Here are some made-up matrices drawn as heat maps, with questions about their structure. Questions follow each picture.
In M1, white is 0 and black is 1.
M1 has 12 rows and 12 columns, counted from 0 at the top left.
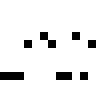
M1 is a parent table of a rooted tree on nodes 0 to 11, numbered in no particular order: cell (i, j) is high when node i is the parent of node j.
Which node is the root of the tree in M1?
4
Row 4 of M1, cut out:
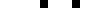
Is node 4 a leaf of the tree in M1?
no
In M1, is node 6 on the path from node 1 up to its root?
no
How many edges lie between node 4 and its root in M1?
0
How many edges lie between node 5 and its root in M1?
1
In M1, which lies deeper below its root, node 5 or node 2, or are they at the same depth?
node 2
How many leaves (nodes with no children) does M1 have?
9
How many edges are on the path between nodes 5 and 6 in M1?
1
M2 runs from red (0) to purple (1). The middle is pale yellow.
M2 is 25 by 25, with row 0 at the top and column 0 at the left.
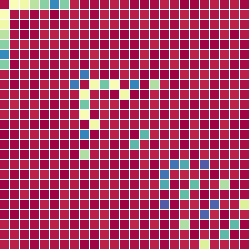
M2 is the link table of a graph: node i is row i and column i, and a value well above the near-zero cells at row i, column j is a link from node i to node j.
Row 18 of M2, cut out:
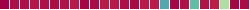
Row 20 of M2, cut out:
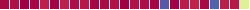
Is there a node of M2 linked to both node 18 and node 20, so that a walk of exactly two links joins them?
yes
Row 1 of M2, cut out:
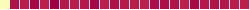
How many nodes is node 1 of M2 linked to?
1
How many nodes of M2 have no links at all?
0
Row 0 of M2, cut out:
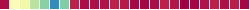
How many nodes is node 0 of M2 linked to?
6
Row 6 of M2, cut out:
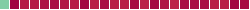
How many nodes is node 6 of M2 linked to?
1
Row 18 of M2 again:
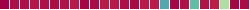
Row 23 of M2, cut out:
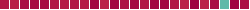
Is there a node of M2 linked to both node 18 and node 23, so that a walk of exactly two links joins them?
yes
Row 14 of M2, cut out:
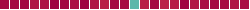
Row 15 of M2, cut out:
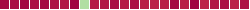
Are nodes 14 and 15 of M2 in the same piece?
yes
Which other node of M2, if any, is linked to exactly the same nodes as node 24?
node 21
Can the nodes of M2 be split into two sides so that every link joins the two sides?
yes
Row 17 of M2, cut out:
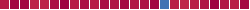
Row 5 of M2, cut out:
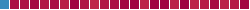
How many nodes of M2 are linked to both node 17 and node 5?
0
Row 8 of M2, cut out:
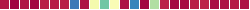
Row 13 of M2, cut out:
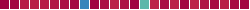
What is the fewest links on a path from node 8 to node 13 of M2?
1
